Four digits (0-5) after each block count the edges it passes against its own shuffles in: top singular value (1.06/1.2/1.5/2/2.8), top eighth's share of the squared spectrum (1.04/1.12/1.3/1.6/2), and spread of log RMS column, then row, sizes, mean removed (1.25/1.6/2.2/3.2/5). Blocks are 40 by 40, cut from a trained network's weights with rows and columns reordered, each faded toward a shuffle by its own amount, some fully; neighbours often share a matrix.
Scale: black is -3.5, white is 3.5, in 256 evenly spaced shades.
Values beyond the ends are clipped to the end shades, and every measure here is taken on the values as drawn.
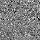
2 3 1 2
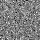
0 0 0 0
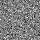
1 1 0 0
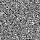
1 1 0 0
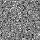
2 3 1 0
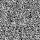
0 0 0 0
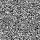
0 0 0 0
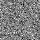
1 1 0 0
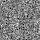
0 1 0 0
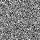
0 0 0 0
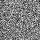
0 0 0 0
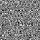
3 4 1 2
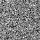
2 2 1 0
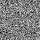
1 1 0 1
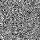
2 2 1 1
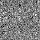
2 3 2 1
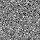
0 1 0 0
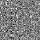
3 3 1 2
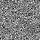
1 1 0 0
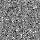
1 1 0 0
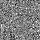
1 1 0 0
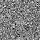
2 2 0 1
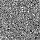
1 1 0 0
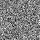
1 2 0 0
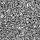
1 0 0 0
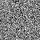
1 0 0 0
